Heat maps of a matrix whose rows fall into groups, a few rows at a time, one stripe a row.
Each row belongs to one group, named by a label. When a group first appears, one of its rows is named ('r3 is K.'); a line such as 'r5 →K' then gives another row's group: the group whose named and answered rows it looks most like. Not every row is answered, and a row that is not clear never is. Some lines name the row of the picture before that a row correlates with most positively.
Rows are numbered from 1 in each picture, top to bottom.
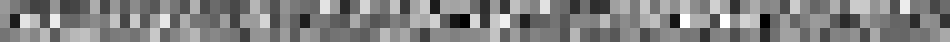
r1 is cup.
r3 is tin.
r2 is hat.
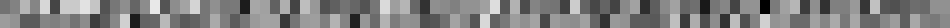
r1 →tin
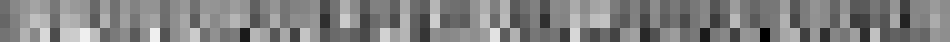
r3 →tin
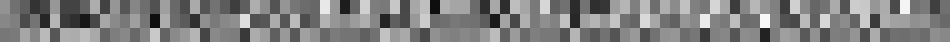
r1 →cup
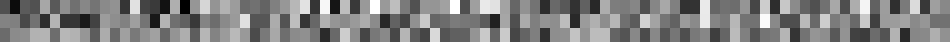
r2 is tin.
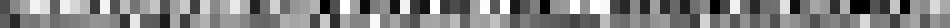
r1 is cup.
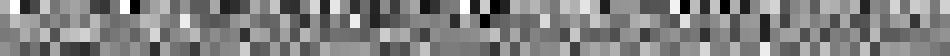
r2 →hat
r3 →tin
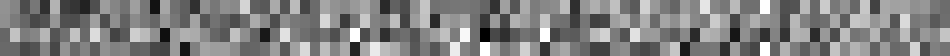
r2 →cup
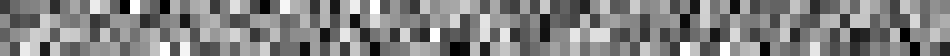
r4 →hat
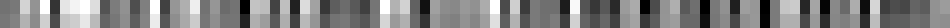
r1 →tin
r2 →tin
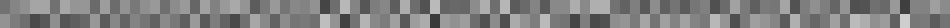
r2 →cup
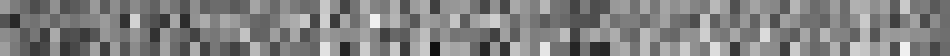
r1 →cup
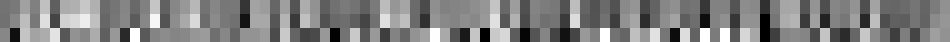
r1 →tin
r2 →tin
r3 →hat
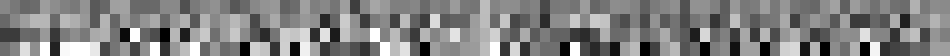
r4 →tin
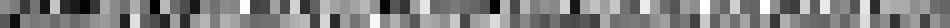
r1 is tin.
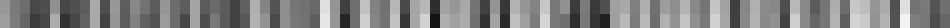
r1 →cup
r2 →cup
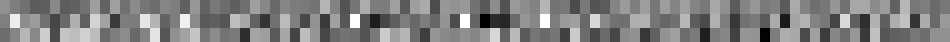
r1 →cup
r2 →hat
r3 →tin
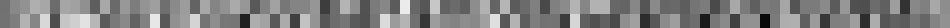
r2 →tin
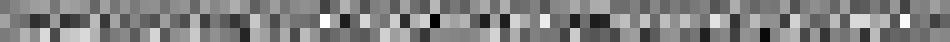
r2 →cup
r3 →tin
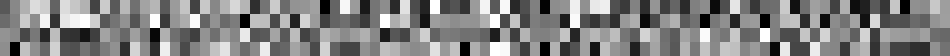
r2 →tin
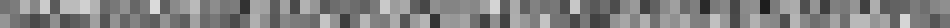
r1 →tin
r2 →cup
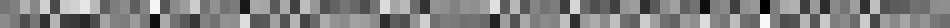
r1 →tin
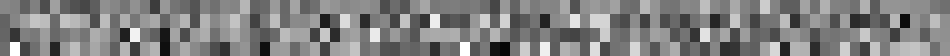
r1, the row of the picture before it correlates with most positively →2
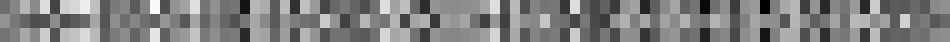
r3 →tin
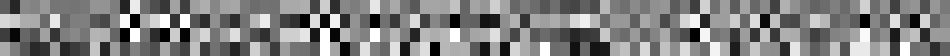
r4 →cup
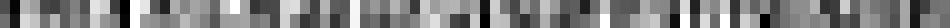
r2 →hat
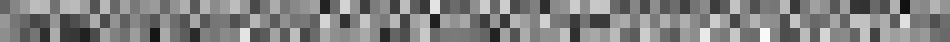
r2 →cup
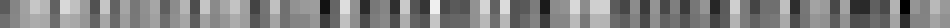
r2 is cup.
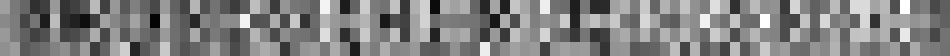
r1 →cup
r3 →cup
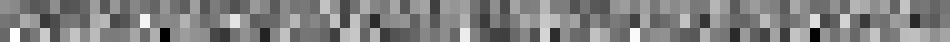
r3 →hat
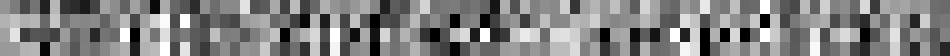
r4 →hat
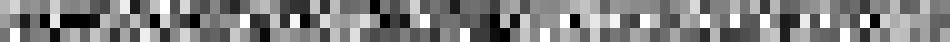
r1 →hat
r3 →hat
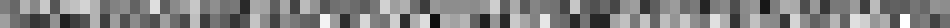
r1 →tin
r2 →cup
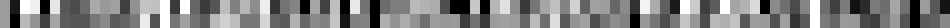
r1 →hat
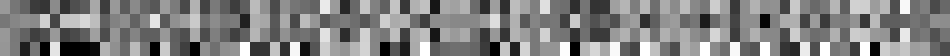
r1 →cup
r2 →tin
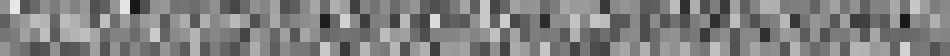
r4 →cup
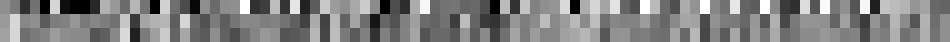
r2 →hat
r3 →hat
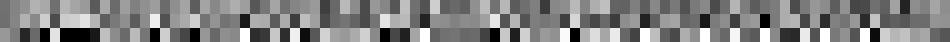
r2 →tin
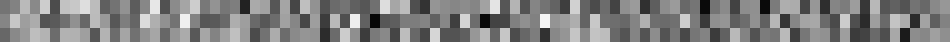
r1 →tin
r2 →hat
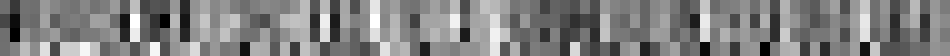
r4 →tin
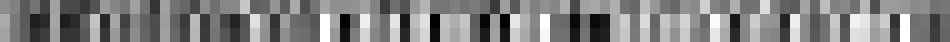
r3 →cup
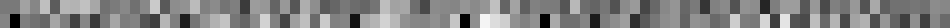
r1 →tin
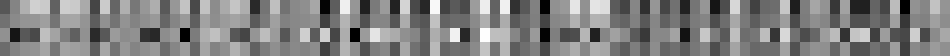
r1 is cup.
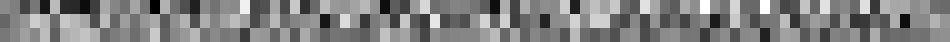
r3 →tin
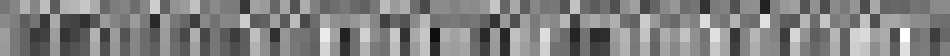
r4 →cup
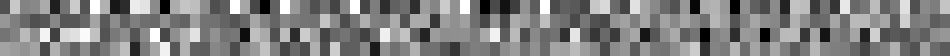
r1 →hat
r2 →cup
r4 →hat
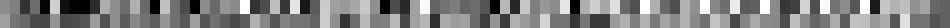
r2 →cup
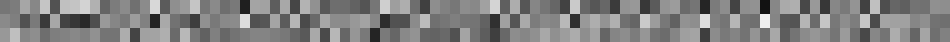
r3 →hat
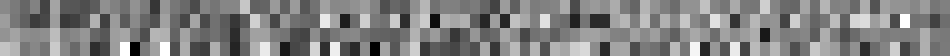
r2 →cup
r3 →hat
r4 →hat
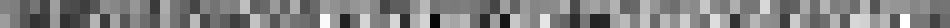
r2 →cup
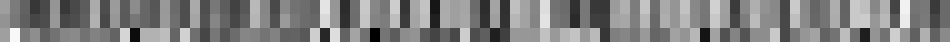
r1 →cup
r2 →cup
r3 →hat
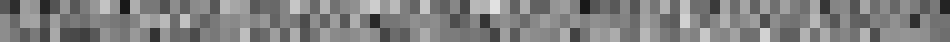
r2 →hat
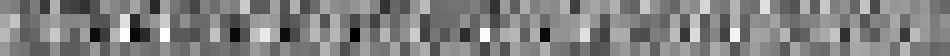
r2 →hat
